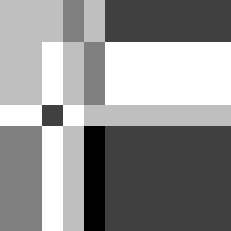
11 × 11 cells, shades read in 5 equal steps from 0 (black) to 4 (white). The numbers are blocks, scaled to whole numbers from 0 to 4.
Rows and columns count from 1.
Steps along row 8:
same up down down up same same same same same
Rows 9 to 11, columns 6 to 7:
1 1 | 1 1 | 1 1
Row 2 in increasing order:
1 1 1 1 1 1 2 3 3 3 3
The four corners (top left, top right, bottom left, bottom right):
3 1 2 1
